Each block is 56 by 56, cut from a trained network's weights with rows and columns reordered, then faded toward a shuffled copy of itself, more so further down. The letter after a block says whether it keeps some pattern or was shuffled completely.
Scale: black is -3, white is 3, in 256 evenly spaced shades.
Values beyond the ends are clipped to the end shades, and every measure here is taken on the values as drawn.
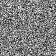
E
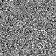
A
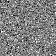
E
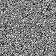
E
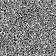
E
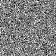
A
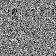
A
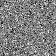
E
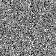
A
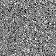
A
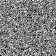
E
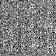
A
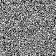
A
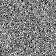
E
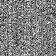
A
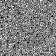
A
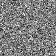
A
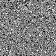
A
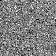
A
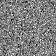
E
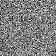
A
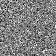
E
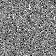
A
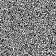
A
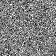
E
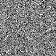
A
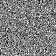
E
